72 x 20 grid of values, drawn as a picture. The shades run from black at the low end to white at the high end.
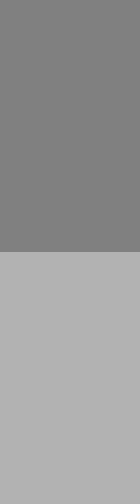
It is made of 2 by 1 panels. Panel 1,1: middling, flat. Panel 2,1: high, flat.
